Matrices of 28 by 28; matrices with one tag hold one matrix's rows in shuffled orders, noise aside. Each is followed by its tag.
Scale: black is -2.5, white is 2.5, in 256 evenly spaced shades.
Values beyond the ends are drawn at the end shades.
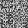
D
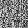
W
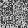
D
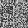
D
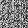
W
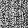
W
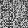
D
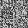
D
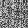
W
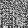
D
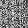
W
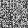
D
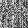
W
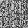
W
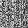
W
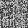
D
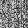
W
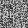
D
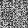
D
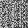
W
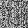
W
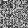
D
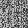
W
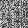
W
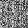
W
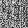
W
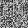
D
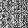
W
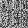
W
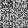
D
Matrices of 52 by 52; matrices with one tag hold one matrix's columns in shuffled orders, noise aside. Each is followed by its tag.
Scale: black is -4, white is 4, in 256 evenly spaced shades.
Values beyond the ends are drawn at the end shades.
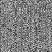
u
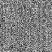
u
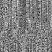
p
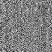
u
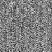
u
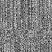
p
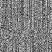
p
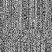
p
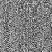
u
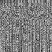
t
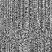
p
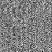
u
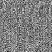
u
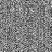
u
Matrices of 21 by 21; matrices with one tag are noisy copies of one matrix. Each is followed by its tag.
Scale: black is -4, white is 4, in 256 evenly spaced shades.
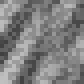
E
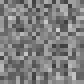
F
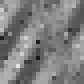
E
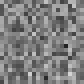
F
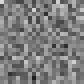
F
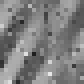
E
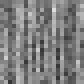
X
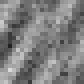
E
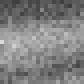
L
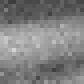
L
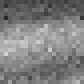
L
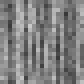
X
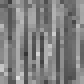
X
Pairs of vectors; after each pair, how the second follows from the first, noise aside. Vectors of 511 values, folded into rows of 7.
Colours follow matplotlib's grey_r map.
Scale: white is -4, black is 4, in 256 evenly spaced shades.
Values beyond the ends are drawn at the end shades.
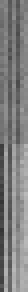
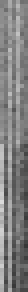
negated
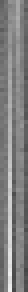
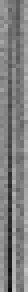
negated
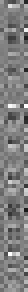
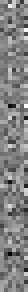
sign-scrambled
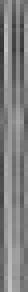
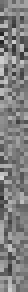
sign-scrambled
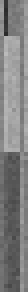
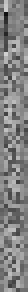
sign-scrambled
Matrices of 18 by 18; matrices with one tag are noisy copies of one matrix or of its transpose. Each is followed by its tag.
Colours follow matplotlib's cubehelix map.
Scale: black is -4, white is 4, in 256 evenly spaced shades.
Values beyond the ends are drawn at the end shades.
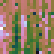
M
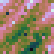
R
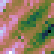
R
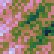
R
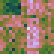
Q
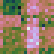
Q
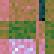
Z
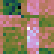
Q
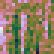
M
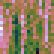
M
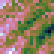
R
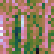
M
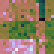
Z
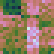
Q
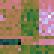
Z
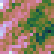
R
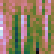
M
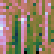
M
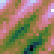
R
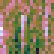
M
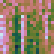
M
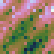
R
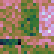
Z
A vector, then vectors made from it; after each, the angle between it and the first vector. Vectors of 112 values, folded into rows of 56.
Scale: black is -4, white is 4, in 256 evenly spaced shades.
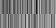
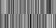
orthogonal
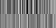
partly aligned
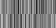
partly aligned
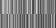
nearly opposite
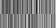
nearly parallel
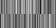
orthogonal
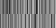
nearly parallel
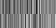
nearly parallel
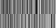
nearly parallel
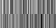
partly opposed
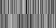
partly opposed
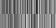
nearly parallel
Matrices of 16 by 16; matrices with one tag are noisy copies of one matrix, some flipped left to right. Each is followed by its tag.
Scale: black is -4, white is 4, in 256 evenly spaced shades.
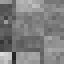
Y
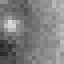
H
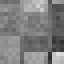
Y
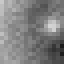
H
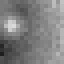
H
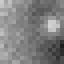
H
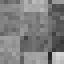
Y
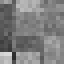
Y
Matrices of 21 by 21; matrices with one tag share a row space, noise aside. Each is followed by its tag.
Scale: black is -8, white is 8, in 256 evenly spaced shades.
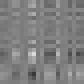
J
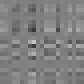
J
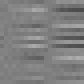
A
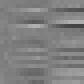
A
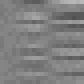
A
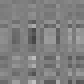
J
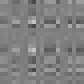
J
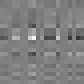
J
